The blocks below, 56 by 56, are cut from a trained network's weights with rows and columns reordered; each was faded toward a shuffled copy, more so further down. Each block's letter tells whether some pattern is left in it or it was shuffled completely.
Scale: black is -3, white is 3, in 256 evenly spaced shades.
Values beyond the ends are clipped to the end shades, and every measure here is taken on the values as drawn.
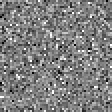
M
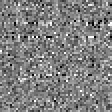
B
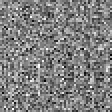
B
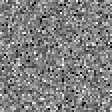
M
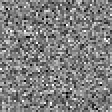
B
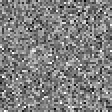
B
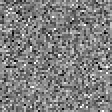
M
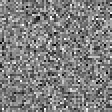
B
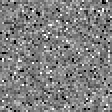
M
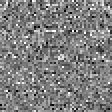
B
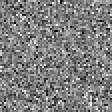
M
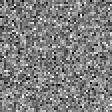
M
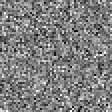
M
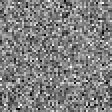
B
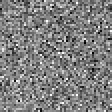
M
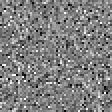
M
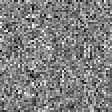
B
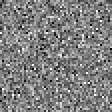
M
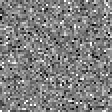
M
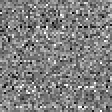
B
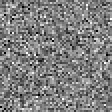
B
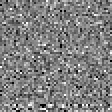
B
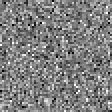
M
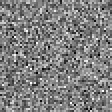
M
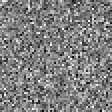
M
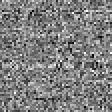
B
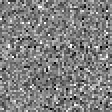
B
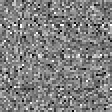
B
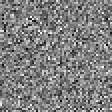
B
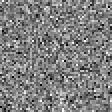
M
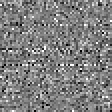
B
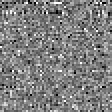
B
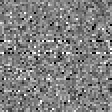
B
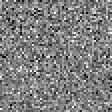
B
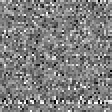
B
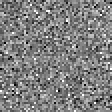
M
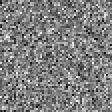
M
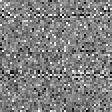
B
